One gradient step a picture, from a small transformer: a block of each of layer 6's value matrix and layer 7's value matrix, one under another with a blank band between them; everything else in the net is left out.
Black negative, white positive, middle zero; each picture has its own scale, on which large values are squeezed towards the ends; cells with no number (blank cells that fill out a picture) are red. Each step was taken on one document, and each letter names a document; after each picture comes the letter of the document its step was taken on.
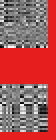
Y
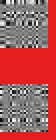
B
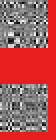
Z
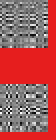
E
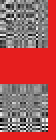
B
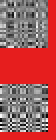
B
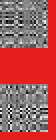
E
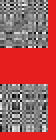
Z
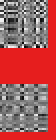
Y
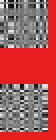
Y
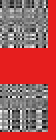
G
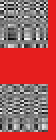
Y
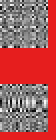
G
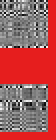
Z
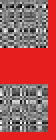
G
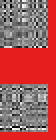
Z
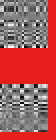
Y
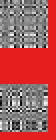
G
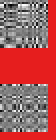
Y
